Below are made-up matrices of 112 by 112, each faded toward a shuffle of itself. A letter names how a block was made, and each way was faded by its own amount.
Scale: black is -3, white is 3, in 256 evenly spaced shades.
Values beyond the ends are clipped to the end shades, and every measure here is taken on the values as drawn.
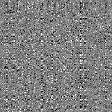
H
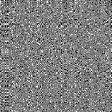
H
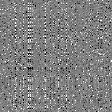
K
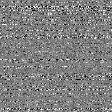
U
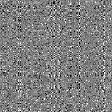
K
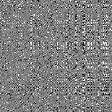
K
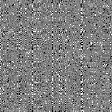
K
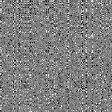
K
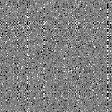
K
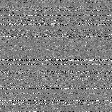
U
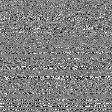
U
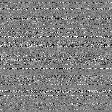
U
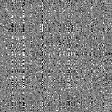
K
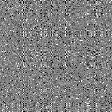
H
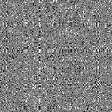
H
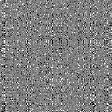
K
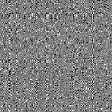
K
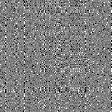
K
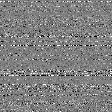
U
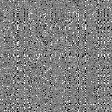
K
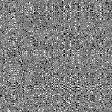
H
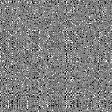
H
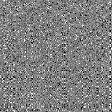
H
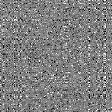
H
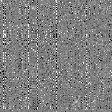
K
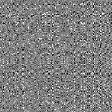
K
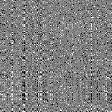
K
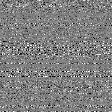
U
